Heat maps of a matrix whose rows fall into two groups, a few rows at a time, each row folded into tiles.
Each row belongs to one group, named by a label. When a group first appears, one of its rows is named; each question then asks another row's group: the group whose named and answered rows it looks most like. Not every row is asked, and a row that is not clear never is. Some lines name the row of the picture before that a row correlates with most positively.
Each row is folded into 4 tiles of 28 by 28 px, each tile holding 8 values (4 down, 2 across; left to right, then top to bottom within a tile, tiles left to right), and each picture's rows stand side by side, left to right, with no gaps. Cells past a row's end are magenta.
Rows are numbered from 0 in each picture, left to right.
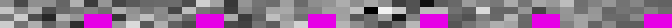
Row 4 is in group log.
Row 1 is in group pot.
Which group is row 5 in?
pot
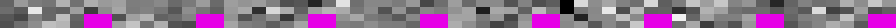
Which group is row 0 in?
log
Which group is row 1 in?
pot
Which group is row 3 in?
pot
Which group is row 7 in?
log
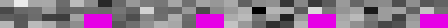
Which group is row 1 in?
log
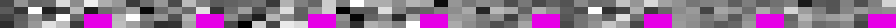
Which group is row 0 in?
log
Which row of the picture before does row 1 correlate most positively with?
3
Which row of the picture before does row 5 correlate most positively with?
1
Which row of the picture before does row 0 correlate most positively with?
1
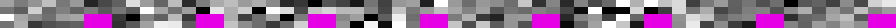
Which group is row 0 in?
pot
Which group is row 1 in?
log
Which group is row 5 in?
log
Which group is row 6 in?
pot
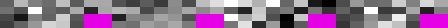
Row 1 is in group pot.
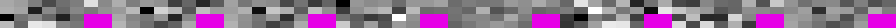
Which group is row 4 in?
log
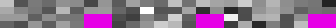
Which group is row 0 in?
pot
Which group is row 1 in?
log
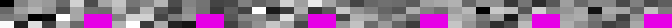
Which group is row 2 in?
log
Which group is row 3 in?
pot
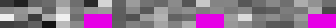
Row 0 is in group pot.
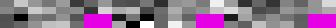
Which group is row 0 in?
log
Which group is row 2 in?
pot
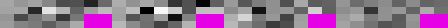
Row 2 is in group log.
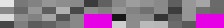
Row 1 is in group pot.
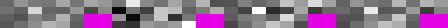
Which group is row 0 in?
log
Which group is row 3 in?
log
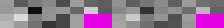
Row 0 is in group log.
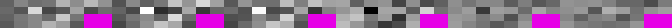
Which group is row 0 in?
log
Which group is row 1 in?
log
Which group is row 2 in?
log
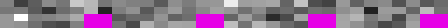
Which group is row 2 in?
pot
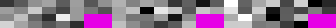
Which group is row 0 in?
pot
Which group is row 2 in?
pot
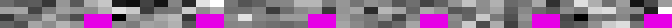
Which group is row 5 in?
log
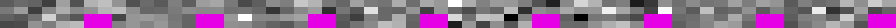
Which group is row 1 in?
pot
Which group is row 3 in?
log
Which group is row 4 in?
pot
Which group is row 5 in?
log
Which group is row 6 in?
log
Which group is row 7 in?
log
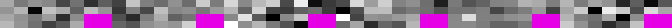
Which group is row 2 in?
pot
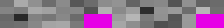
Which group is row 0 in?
log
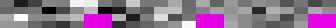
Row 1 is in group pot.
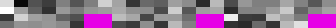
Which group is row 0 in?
pot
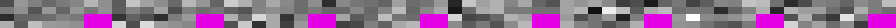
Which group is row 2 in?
pot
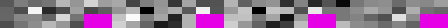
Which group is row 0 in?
log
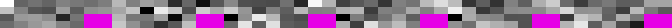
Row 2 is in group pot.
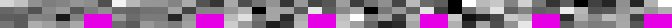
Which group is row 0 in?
pot
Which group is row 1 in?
pot
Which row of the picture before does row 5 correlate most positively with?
4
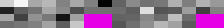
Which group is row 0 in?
pot
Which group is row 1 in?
log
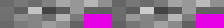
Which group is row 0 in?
log
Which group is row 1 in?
log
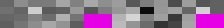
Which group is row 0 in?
log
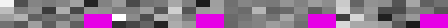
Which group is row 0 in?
pot
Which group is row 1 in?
pot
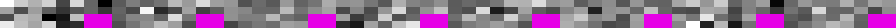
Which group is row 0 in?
pot
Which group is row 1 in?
log
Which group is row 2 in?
pot
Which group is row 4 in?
log
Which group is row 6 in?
pot
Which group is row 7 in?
log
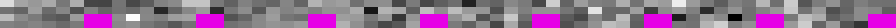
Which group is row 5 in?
log
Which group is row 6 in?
pot
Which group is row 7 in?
pot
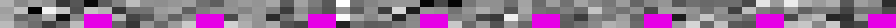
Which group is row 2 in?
pot
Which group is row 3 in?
pot
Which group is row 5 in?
log
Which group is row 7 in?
pot
